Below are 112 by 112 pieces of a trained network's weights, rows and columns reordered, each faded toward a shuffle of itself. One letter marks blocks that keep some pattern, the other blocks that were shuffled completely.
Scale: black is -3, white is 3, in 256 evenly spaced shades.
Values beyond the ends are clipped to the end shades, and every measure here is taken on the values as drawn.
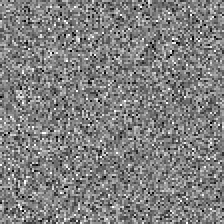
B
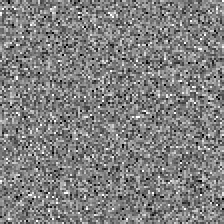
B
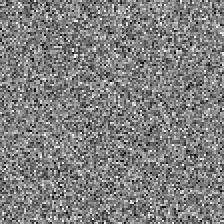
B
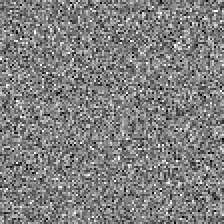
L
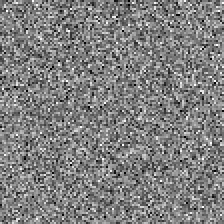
L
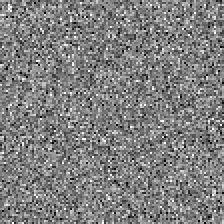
L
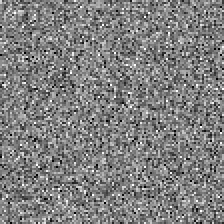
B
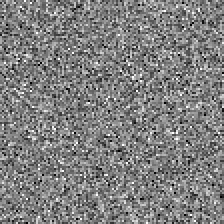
L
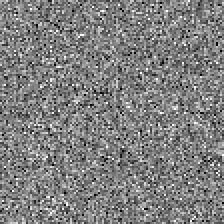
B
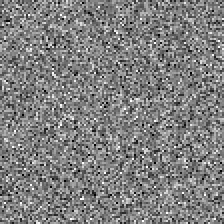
B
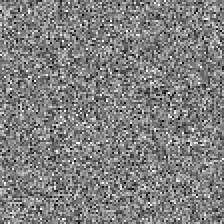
B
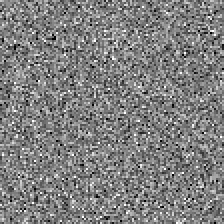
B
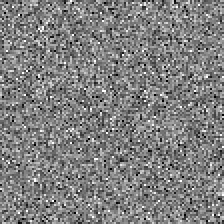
L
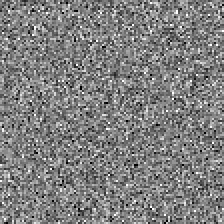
L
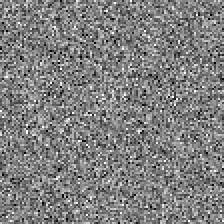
L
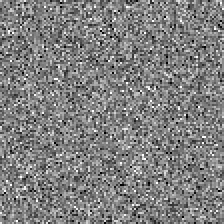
L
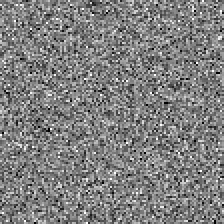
L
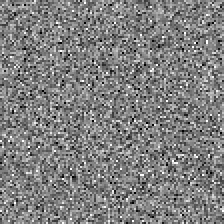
L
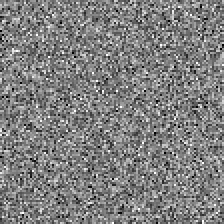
B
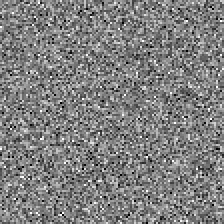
L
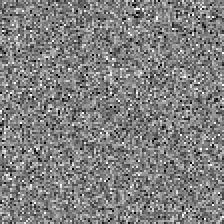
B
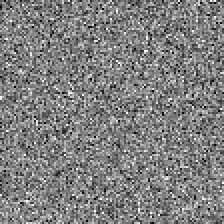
L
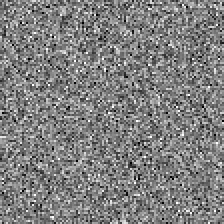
B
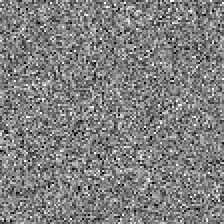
L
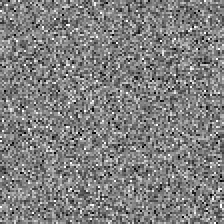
L
